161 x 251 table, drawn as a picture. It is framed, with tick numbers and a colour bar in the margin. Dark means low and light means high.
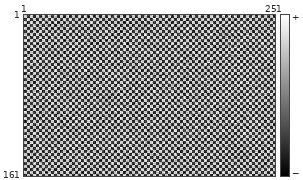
No overall slope runs across the table. A checkerboard runs through the table. Neither half mirrors the other. No row or column stands out. The values fall into two levels. Overall the values sit about 50% of the way up the scale.
